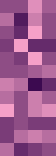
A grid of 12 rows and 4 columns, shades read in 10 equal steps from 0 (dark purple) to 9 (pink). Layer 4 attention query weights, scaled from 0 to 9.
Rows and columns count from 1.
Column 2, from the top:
4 1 2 9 3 4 6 4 4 4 6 2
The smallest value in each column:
3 1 0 2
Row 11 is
3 6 7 6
